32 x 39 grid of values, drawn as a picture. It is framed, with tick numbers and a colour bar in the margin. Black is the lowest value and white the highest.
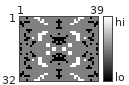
On average the colour sits 50% of the way up the scale. The centre is the roughest part. Its left and right halves mirror each other, and so do its top and bottom. There is no seam. There is no overall slope.
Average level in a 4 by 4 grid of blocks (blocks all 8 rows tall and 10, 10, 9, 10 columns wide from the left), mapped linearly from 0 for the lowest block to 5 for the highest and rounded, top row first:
0 3 5 0 | 0 2 4 0 | 0 2 4 0 | 0 3 5 0
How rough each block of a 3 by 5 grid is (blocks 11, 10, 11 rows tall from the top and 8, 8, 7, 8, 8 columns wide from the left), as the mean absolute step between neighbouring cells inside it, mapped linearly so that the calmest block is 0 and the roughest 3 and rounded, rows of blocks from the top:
11111 / 20302 / 11111
